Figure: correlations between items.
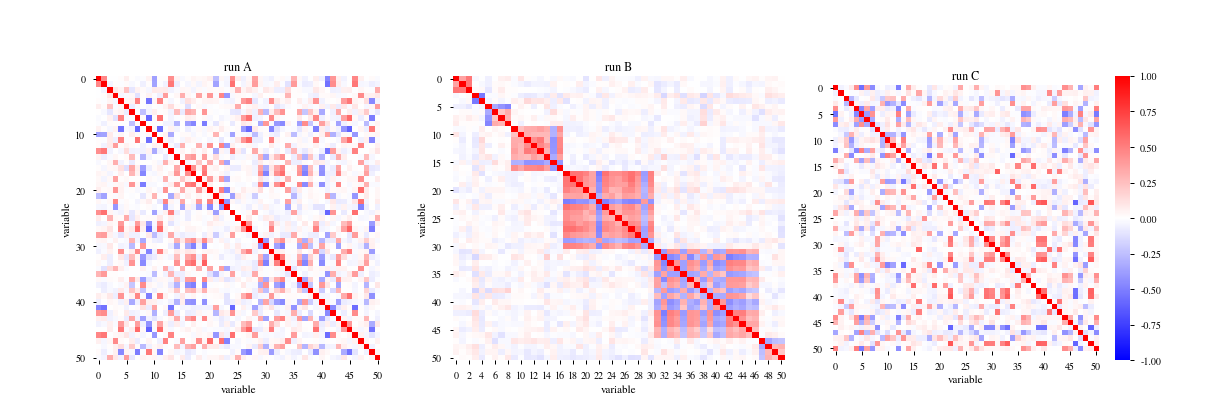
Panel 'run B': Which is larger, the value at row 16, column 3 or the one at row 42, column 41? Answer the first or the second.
the first
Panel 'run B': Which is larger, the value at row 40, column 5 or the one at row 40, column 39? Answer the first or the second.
the first
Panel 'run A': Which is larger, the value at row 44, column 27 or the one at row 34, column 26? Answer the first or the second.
the first
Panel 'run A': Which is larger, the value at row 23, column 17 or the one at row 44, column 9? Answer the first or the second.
the first
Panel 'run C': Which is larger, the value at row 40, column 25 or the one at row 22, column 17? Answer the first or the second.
the first
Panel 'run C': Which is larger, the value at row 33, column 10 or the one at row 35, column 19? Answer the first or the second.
the second
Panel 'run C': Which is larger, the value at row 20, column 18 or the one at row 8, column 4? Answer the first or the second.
the second
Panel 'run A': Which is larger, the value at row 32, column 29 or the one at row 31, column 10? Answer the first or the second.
the first
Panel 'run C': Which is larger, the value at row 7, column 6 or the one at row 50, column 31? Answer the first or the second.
the second
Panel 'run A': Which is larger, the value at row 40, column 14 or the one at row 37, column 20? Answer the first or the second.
the second
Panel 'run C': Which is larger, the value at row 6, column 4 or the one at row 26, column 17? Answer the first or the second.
the first
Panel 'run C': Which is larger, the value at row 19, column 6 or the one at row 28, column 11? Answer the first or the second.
the first
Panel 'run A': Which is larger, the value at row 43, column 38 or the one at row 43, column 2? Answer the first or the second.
the first
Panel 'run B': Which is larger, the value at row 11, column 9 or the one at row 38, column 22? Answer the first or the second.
the first
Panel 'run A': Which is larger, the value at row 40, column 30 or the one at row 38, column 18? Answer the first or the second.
the first
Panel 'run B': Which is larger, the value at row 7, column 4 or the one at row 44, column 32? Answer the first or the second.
the first
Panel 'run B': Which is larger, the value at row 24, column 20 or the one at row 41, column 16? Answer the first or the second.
the first
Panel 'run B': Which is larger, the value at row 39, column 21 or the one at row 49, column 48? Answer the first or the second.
the second
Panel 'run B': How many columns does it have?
51
